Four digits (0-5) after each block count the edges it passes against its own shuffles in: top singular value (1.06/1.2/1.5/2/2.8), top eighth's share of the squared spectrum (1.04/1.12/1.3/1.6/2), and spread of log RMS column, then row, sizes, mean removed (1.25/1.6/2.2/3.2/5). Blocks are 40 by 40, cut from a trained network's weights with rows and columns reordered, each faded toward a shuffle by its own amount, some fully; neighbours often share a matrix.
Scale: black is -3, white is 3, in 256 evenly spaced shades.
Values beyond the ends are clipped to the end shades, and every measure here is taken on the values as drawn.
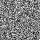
0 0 0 0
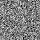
1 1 0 0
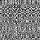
4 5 1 3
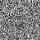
2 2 0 0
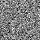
0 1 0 0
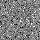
0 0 0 0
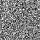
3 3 0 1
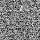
0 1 0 0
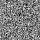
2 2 0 0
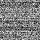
3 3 0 1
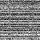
4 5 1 3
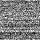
3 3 0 1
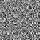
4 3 1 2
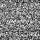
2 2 0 0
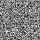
0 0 0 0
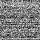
3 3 0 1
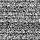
3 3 0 1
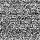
2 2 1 0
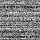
4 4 0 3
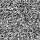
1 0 0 0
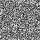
0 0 0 0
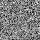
0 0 0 0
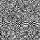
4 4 1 2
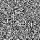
2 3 0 1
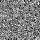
2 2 0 0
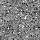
0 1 0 0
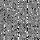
2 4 2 0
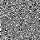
3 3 1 1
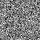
0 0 0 0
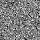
1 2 0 0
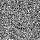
0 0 1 0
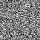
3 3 0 0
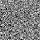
3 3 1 1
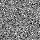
1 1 0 0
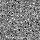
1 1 0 0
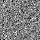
2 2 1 0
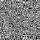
3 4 1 2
